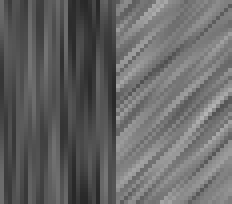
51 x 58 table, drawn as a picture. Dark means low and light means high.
The table splits into one row of 2 panels. Panel 1,1: low, streaked downward. Panel 1,2: middling, slanting up to the right.
